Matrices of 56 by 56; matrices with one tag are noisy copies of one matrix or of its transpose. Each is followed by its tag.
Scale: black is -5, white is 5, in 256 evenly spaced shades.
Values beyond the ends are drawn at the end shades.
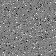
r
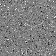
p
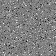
r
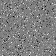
r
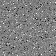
r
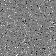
p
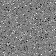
r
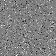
p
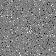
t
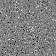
t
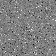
t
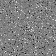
t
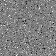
p
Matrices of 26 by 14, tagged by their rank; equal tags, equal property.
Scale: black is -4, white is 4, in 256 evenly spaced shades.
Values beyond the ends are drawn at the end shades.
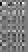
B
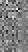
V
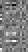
V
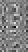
V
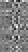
V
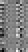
B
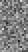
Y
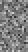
Y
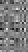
B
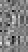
V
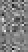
V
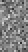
Y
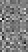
V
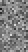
Y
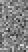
Y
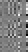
B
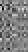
V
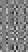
B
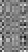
B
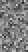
Y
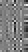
B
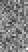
Y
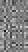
V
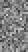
Y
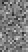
Y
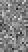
Y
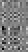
B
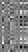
B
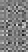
B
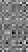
V
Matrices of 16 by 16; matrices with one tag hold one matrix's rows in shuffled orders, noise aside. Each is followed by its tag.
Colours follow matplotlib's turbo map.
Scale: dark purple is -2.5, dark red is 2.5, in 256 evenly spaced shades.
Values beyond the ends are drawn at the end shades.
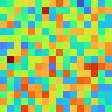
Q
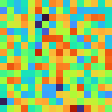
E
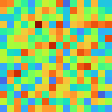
Q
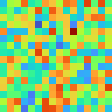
E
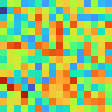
E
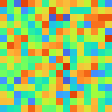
Q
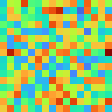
E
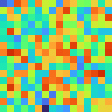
E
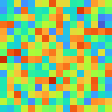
Q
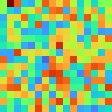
E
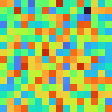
Q
